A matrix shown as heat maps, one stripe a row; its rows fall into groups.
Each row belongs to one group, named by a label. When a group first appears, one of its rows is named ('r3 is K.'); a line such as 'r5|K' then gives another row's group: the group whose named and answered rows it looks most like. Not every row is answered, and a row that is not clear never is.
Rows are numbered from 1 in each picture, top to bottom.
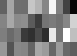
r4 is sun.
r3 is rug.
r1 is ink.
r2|rug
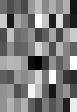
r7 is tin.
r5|rug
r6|ink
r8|rug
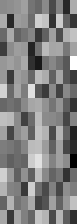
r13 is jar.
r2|sun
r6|sun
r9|jar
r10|sun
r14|tin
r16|sun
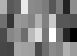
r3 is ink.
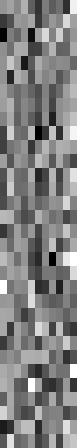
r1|rug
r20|rug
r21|tin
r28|tin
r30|jar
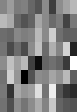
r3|ink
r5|rug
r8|ink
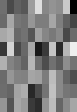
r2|ink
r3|jar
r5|tin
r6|ink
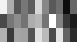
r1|jar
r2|ink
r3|sun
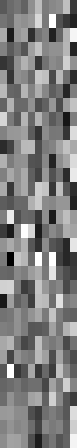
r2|ink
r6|sun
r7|jar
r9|jar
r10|rug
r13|rug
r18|rug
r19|ink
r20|ink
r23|ink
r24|rug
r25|jar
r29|ink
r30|rug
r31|rug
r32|rug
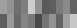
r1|tin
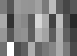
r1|ink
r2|sun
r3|sun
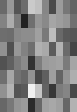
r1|tin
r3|ink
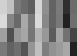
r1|jar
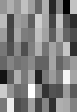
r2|sun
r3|sun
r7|tin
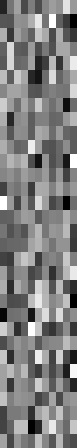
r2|ink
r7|rug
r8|jar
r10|sun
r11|tin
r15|jar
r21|sun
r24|tin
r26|sun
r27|rug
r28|sun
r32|sun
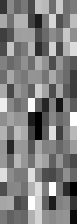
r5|sun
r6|ink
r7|sun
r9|rug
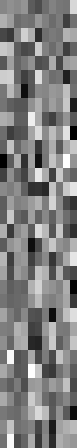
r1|rug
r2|jar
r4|jar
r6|jar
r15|ink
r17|sun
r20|sun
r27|tin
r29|tin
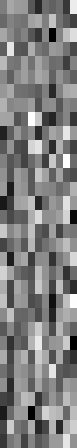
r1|rug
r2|ink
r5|jar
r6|sun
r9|tin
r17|tin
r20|jar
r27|ink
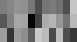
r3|sun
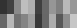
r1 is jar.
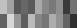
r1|jar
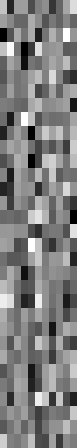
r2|tin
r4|jar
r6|ink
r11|rug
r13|ink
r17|rug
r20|jar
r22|jar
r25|sun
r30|rug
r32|tin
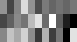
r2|ink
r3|rug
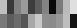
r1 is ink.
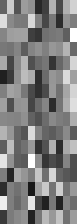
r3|rug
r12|tin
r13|ink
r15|tin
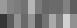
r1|tin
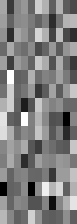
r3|sun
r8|jar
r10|jar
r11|rug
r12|jar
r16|tin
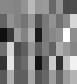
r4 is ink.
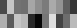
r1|ink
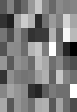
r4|ink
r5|sun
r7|rug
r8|sun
